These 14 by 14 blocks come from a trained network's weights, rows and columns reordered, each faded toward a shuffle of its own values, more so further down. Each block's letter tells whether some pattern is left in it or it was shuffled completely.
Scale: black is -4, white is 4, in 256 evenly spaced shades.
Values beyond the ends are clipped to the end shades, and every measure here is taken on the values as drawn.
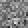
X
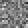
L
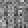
L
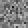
X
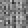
L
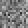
L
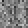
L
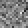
X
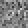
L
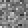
X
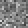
L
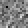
X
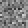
X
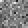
X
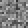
X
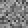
X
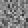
X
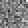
X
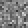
X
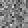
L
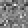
L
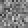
X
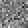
X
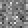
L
